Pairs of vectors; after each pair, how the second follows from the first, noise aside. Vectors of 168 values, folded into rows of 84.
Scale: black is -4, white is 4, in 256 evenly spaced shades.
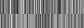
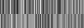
copied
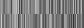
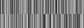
shuffled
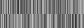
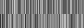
shuffled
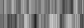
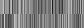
shuffled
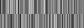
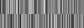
copied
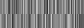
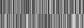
shuffled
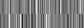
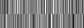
shuffled
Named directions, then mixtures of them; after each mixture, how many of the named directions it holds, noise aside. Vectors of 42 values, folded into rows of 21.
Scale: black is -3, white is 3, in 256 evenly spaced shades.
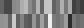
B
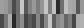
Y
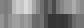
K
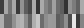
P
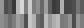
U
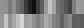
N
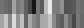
two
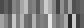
two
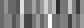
three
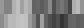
two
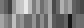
two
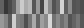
two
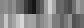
one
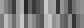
three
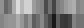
one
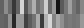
three
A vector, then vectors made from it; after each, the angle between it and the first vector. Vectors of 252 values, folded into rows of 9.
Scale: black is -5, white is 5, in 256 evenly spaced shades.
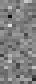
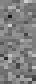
nearly parallel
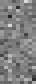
nearly parallel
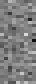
orthogonal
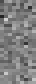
partly opposed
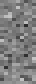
partly opposed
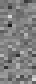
nearly opposite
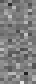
partly opposed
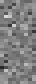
partly opposed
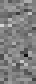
partly aligned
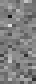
nearly parallel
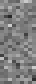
nearly parallel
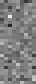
nearly opposite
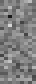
nearly parallel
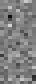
nearly parallel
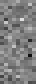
orthogonal
